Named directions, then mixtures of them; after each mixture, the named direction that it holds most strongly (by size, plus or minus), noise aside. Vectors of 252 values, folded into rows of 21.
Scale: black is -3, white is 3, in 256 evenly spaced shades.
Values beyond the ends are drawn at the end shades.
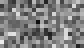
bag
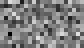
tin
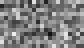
bag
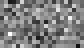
tin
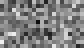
bag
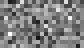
tin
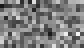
tin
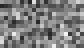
bag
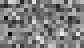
tin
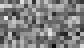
tin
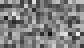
tin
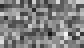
bag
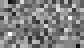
tin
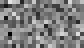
tin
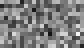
tin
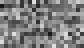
bag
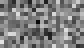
bag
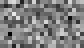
tin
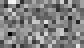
tin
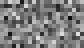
tin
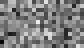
bag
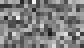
tin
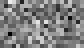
tin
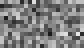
tin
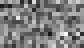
tin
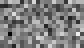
tin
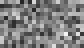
tin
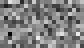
tin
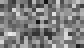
bag
